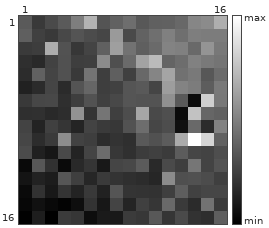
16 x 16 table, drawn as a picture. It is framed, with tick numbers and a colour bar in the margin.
The grain is fine, like static. No regular stripes run through it. The halves do not mirror each other. There is an overall slope up to the top right. The ninth with the lowest average is the bottom left. An odd patch, rougher than its surroundings, sits in the middle right. The middle right is the roughest part.
